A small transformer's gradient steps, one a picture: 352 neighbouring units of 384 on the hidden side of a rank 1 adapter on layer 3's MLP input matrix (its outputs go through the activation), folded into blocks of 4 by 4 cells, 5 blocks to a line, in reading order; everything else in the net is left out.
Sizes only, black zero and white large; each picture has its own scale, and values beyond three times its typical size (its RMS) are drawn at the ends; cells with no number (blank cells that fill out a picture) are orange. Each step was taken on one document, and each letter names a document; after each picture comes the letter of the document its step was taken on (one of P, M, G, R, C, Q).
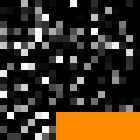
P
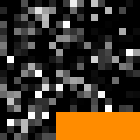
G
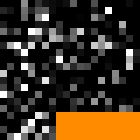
P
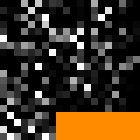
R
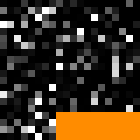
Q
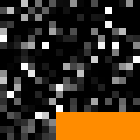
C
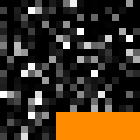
G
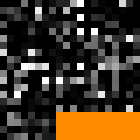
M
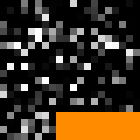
P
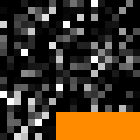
G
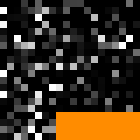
Q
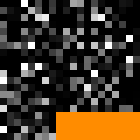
R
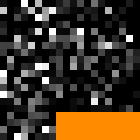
Q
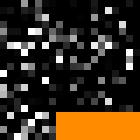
P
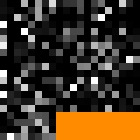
R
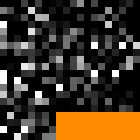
R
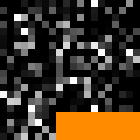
G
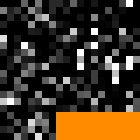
M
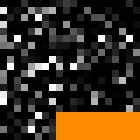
Q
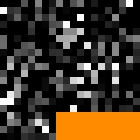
M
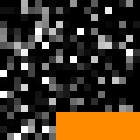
P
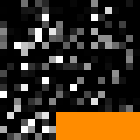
P
